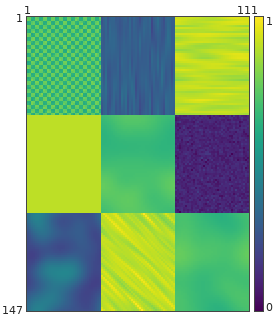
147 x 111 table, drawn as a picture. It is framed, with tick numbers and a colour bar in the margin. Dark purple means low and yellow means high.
It is made of 3 by 3 panels. Panel 1,1: high, checkered. Panel 1,2: low, streaked downward, faint in contrast. Panel 1,3: very high, streaked across, faint in contrast. Panel 2,1: very high, flat. Panel 2,2: high, smooth, faint in contrast. Panel 2,3: very low, fine-grained, faint in contrast. Panel 3,1: low, smooth. Panel 3,2: very high, slanting down to the right, faint in contrast. Panel 3,3: high, smooth, faint in contrast.
